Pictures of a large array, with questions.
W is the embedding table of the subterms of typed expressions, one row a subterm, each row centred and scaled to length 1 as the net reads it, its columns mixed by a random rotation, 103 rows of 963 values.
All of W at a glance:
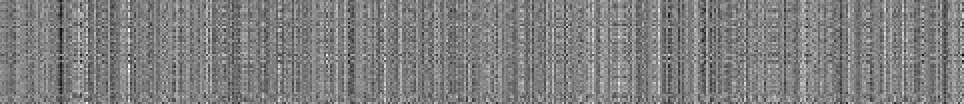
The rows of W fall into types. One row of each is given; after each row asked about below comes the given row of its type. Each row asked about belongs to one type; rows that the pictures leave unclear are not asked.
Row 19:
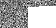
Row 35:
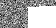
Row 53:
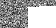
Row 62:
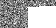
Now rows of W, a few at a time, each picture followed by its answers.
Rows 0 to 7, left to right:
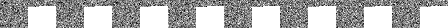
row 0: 53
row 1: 19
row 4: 62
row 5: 35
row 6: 19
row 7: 35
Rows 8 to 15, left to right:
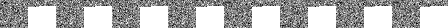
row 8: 53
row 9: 62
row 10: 62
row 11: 62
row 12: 19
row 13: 53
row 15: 19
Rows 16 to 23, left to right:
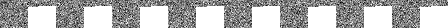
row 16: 19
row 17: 35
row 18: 62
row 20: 19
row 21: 53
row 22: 62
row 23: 35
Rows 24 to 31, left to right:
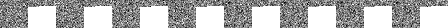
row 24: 19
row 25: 35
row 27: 62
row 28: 53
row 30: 53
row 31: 53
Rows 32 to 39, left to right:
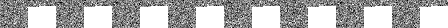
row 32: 62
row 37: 53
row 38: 53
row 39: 35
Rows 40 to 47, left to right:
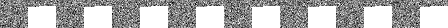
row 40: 53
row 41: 53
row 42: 35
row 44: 62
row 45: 19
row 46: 35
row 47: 19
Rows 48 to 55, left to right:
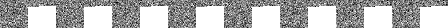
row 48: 53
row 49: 35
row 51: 19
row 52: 35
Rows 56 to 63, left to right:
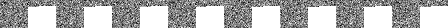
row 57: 62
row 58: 35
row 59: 19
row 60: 35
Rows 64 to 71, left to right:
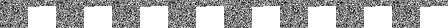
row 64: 53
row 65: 19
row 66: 53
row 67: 19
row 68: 35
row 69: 53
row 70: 53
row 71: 53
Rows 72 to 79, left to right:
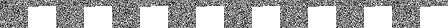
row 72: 53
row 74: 53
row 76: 35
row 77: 19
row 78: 19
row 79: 53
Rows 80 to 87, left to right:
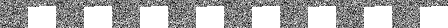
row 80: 53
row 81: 19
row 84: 19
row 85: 62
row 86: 53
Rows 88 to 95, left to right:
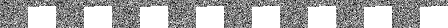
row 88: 62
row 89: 19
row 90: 53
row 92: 35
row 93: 35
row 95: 35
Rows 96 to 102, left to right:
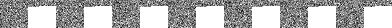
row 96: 35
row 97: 19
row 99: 19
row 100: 53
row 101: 19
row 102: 35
